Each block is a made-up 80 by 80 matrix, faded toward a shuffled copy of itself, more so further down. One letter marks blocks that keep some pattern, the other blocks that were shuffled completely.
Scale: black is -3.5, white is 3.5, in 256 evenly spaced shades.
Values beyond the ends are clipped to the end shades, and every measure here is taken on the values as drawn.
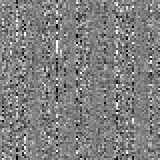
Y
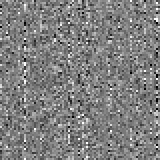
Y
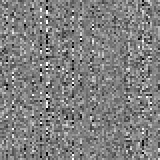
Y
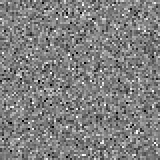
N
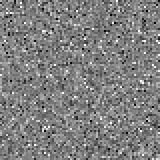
N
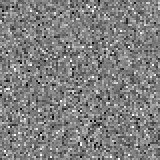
N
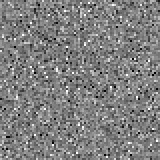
N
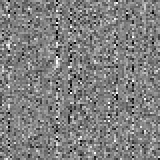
Y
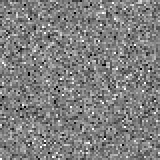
N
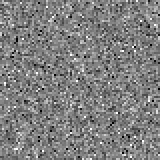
N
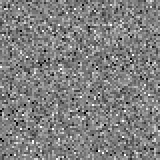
N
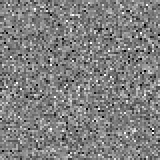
N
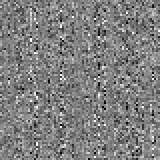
Y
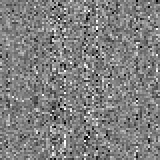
Y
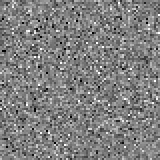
N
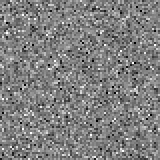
N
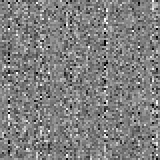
Y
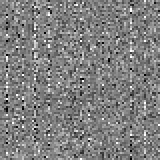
Y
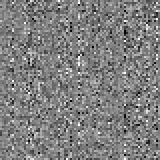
Y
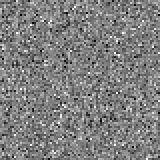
N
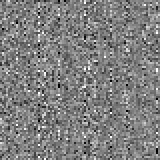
Y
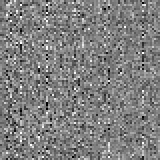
Y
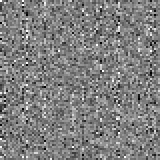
Y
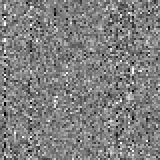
Y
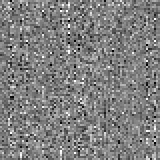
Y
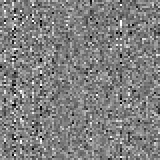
Y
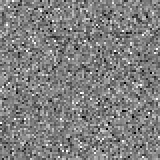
N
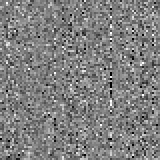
Y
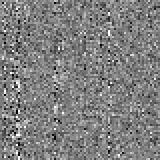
Y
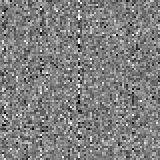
Y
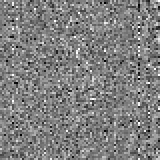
Y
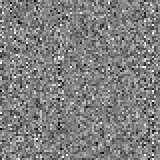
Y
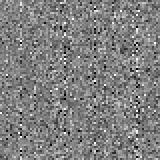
Y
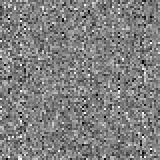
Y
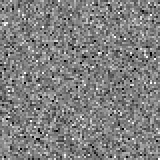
N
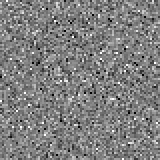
N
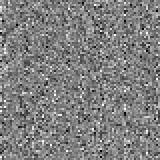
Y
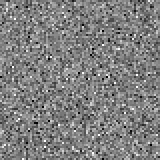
N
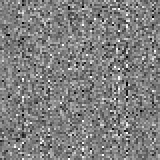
Y
